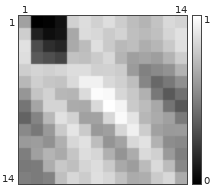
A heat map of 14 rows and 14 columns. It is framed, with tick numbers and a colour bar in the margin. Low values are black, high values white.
The ninth with the lowest average is the top left. Most values sit high, with a long tail of low ones. Values change most from cell to cell in the top left. The centre is the ninth with the highest average. In the top left lies a patch that is lower than the rest. Overall the values sit about 70% of the way up the scale.
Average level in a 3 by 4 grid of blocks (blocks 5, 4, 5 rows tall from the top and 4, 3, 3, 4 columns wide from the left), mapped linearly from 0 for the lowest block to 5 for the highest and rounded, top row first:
0 4 4 3 / 3 4 5 1 / 2 4 3 3
